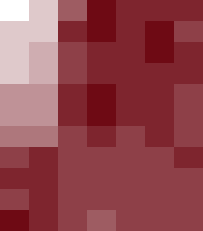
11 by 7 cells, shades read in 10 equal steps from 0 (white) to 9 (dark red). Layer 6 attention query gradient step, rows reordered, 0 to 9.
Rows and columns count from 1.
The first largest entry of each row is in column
4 4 6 4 4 4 4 2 1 2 1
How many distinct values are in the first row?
5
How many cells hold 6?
2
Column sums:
50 55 79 87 83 86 81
